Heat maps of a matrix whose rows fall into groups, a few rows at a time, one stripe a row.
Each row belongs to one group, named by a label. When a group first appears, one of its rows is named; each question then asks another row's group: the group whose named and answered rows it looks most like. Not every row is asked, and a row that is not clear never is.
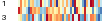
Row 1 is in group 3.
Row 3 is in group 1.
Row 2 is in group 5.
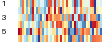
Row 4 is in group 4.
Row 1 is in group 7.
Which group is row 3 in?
1
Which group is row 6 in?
4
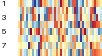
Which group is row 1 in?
4
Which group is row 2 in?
7
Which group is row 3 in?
7
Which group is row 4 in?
4
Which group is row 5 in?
5
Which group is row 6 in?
4
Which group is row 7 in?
3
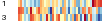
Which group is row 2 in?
5
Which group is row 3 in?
5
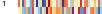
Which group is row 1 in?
1
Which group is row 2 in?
1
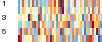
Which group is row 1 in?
7
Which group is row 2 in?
7
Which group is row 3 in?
3
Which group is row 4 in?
3
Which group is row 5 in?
3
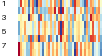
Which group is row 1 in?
3
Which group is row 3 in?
3
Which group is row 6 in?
3
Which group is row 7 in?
5
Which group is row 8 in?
5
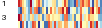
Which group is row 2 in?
7
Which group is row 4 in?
7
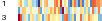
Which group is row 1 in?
4
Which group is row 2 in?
7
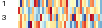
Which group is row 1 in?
7
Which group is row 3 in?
3
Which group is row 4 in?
5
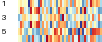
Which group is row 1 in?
3
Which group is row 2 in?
5
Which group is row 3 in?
7
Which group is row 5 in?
4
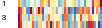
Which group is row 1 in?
4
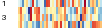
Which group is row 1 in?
1
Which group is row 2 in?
5
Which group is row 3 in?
5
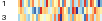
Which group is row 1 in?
1
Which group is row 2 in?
4
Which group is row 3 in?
3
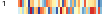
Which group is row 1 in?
1
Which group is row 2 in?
3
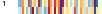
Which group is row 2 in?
7
